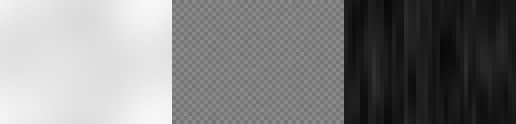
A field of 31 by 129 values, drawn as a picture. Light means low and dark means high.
It is made of 1 by 3 panels. Panel 1,1: very low, smooth, faint in contrast. Panel 1,2: middling, checkered, faint in contrast. Panel 1,3: very high, streaked downward, faint in contrast.
